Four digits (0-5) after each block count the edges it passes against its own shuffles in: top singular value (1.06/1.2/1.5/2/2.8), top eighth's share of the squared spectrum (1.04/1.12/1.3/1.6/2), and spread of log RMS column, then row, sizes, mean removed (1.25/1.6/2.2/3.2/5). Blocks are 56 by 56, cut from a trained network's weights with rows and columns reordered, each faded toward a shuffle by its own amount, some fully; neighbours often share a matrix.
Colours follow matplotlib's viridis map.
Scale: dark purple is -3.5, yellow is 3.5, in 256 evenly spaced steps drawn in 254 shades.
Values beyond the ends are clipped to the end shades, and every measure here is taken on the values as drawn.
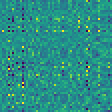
3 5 2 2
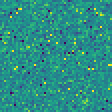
0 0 0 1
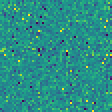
2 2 1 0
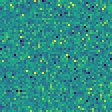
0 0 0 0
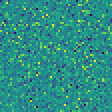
1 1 0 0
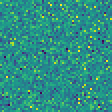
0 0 0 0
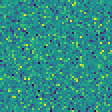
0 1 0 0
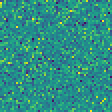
2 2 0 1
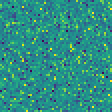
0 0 0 0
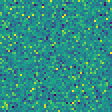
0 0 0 0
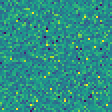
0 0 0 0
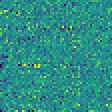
3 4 2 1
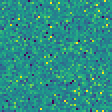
1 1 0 0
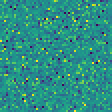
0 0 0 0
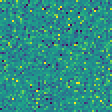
2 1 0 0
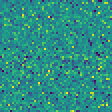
2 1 0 1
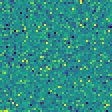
2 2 0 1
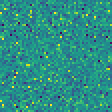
1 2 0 1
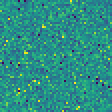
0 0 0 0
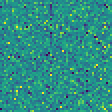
2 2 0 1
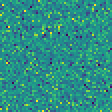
2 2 0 1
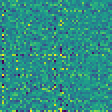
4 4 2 2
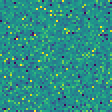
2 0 0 0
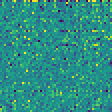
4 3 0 2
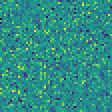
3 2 0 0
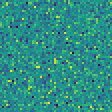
2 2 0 1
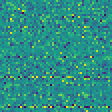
4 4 1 3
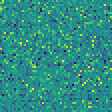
1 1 0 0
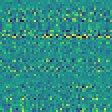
4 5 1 4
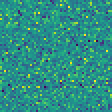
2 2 0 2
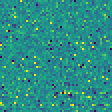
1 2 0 1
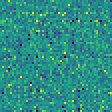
3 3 1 1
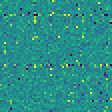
3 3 1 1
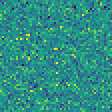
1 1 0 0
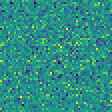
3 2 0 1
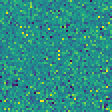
2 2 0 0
